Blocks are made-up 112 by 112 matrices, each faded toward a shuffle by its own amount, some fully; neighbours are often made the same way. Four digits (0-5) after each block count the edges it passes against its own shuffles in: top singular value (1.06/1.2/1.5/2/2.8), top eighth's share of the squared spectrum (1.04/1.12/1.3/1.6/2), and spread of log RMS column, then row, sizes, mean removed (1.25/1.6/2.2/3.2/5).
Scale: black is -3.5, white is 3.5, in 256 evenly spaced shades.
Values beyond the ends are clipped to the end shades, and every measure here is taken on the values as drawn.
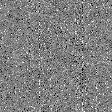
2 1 2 0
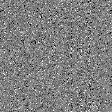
1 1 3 0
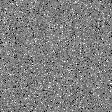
0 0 0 0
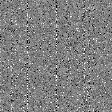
2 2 3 0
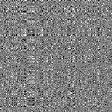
5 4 3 3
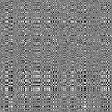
5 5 4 4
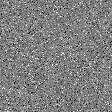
2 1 0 0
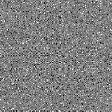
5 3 2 2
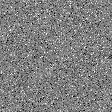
0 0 0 0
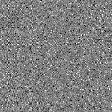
4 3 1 1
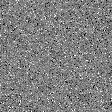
2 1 0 0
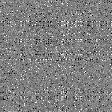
4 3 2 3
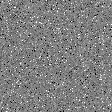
0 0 0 0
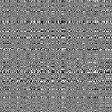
5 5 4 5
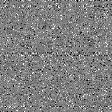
4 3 1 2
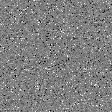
3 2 0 1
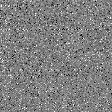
3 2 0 1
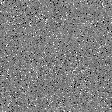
1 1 0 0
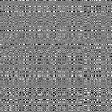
5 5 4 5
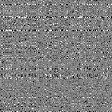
5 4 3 3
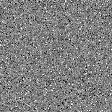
2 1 0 0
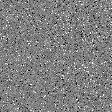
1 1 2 0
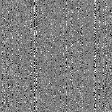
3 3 4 0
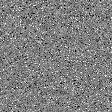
2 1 0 0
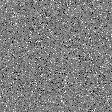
2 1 0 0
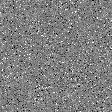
0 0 0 0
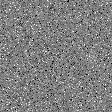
1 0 0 0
